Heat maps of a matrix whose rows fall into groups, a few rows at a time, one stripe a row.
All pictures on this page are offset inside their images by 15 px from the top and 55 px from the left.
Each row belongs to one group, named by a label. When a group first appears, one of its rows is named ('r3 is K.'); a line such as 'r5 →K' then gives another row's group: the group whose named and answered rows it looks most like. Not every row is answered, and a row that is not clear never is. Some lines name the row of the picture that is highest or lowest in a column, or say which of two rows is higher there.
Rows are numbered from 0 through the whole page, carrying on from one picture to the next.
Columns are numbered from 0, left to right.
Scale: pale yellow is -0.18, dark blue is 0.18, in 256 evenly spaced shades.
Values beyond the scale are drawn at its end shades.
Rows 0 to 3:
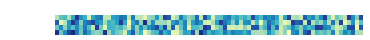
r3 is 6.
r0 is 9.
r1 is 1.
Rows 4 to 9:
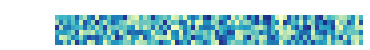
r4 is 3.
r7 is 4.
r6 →6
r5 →9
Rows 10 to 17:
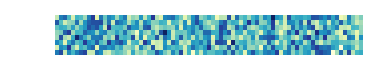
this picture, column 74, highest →14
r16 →3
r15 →1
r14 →9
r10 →3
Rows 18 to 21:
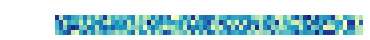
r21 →6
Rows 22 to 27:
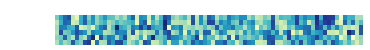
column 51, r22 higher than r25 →No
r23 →6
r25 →9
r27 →1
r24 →4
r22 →6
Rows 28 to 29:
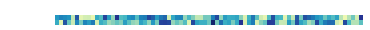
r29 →6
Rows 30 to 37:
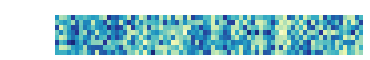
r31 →4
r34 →1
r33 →3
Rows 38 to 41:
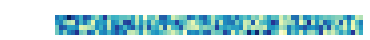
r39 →4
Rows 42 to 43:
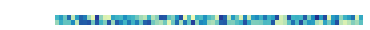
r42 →9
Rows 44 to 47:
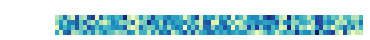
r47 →6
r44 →3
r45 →9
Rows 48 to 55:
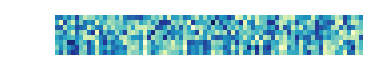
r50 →9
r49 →6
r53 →3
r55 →3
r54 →3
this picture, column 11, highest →51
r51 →3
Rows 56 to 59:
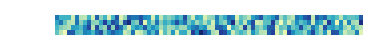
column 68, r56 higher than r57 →No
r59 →1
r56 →4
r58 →1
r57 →4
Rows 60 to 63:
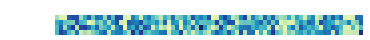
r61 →4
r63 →4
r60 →1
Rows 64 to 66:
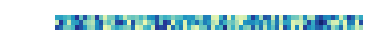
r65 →9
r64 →9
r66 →9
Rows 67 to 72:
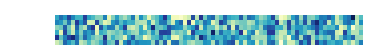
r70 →6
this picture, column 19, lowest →69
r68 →9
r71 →6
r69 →3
